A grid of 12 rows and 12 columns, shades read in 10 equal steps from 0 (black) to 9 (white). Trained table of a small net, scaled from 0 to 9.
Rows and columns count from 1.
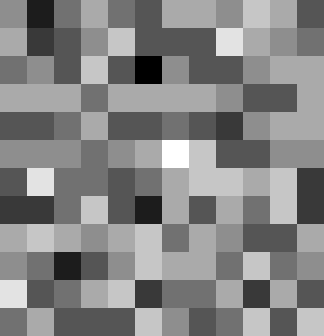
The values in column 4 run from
3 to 7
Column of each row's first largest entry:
10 9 4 1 4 7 2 4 2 6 1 6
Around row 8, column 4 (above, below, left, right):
4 5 4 3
